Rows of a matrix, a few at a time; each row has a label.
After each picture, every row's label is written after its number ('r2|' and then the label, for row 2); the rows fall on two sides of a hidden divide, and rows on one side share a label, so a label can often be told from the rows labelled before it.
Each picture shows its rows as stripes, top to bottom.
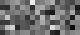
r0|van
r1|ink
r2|ink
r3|van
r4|ink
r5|van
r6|ink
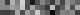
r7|ink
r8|van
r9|ink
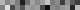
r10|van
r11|van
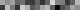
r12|van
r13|ink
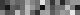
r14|ink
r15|ink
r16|ink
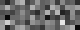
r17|ink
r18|van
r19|ink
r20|ink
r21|van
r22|ink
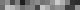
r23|van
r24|van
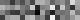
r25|ink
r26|van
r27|ink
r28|van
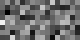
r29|van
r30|ink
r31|ink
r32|van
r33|van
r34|ink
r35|ink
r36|ink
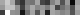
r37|van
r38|van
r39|van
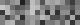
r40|van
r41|van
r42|van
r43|ink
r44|van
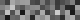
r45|ink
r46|van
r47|van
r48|ink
